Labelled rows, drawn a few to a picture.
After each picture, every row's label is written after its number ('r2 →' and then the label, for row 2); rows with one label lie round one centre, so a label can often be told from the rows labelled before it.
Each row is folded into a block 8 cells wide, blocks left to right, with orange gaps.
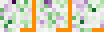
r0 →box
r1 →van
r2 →box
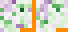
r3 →box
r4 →box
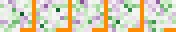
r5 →van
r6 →box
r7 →van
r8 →box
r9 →box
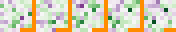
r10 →van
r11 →van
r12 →box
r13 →box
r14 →box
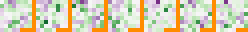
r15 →van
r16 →box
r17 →van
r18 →box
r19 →box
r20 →van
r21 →van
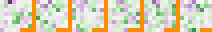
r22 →van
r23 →box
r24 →box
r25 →van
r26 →van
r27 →box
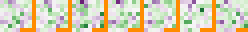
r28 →van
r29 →van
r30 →van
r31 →van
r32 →van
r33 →box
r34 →van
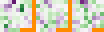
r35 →box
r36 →van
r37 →van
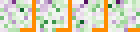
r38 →box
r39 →box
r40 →box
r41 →van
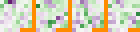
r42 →van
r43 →van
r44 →van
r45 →van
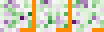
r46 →van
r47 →van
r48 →van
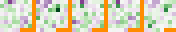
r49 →van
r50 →box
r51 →van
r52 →van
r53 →box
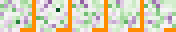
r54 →van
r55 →box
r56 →van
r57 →van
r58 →van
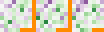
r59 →box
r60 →box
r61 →box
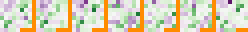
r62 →box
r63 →box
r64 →box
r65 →van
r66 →van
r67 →van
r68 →box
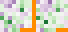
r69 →box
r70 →box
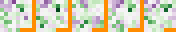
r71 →box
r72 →box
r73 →van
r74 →box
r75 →box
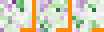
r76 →box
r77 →box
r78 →box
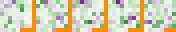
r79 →box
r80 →van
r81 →van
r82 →van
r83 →van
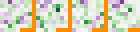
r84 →van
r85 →box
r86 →van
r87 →box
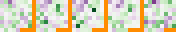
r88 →van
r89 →box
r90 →box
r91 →box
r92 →van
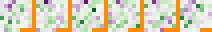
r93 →box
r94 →van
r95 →box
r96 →van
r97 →van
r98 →box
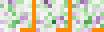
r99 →van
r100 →van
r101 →van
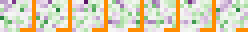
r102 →box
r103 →box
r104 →box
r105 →van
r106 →van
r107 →van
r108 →box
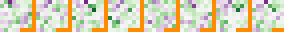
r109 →van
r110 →box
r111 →box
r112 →box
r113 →van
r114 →van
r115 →box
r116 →box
